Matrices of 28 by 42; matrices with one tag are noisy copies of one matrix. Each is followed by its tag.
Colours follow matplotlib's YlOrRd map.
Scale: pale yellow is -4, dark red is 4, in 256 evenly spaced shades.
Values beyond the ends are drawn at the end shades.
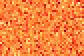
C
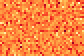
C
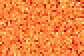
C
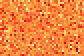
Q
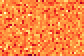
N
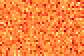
C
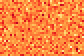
Q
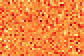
Q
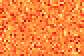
Q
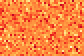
Q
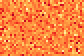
Q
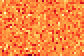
N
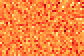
C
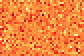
Q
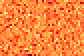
N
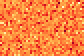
C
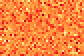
Q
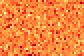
N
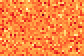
Q
